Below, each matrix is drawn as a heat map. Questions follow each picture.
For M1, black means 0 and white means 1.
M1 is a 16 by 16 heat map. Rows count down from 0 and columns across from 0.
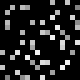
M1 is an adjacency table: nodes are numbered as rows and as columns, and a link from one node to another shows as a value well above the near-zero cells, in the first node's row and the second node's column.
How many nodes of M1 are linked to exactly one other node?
0
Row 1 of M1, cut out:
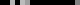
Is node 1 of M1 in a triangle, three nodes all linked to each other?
yes
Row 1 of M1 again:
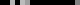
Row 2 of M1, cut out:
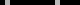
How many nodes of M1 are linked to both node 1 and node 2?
0
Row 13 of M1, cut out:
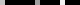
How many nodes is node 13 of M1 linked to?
3
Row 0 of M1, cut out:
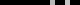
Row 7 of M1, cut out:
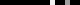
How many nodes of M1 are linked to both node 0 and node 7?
2
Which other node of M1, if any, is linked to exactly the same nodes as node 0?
node 7
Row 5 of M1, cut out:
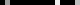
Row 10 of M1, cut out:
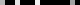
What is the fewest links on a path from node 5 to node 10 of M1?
6
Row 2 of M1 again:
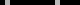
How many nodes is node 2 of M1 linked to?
2
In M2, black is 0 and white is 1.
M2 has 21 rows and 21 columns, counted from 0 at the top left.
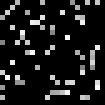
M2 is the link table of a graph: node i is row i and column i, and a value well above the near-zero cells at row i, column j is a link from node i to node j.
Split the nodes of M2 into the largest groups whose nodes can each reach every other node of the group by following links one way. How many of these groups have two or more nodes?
1
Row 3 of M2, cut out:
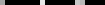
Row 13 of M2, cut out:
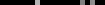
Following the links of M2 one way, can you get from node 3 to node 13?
yes
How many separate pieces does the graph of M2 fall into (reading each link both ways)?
2
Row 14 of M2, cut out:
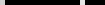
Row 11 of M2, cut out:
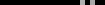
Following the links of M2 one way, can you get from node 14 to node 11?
yes
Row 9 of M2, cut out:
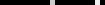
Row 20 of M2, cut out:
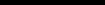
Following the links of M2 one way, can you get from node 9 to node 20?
no
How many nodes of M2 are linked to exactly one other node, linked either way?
0
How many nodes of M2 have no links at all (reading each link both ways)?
1
